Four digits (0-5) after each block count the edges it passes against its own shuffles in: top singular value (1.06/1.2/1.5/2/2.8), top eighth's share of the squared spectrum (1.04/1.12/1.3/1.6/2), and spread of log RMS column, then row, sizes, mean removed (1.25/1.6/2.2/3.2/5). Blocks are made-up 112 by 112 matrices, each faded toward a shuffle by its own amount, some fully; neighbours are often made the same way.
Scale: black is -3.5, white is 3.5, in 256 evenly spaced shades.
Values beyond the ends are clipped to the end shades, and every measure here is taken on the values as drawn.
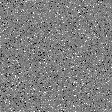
0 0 0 0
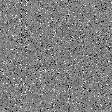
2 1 2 0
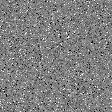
0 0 0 0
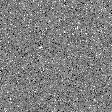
0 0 1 0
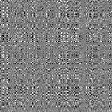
5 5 4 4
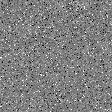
2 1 0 0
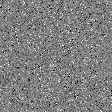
1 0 0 0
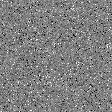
2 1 0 0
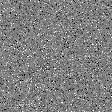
2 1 0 0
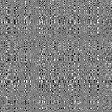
5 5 4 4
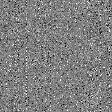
1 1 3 0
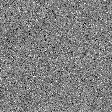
0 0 0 0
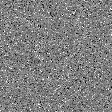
2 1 0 0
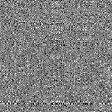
4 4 2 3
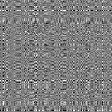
5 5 4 4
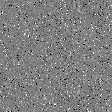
3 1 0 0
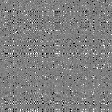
5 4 3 3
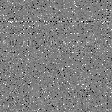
4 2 0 1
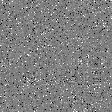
3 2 0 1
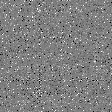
3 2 1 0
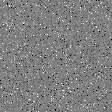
2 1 0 0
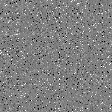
4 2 1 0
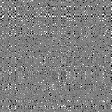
5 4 3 3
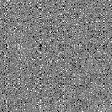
4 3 2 2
